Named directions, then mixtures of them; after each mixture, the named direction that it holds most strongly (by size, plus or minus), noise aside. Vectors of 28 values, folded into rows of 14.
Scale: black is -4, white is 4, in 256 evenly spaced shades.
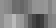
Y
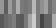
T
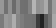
Y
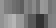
Y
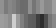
Y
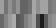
T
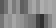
Y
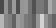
T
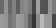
T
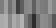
T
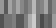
T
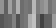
T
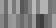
T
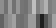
T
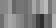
Y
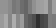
Y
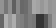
Y
